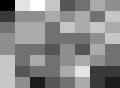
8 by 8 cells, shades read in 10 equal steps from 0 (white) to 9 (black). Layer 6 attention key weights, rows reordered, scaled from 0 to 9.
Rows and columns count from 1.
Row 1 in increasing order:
0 1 2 3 4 5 6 9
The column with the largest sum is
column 4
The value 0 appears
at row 1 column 3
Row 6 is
2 5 3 5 4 3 4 5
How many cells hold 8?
2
